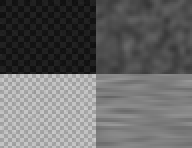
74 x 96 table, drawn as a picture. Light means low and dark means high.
The table splits into 2 rows of 2 panels. Panel 1,1: very high, checkered, faint in contrast. Panel 1,2: high, blotchy, faint in contrast. Panel 2,1: low, checkered. Panel 2,2: middling, streaked across, faint in contrast.
